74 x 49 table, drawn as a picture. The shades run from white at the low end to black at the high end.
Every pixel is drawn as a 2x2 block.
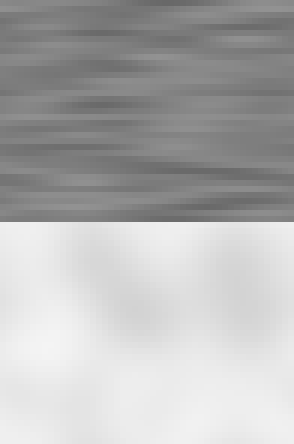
The table splits into 2 rows of 1 panel. Panel 1,1: middling, streaked across, faint in contrast. Panel 2,1: very low, smooth, faint in contrast.
